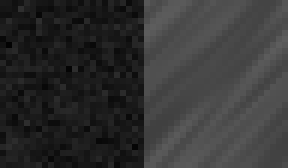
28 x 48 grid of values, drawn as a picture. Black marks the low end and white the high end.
It is made of 1 by 2 panels. Panel 1,1: very low, fine-grained, faint in contrast. Panel 1,2: low, slanting up to the right, faint in contrast.
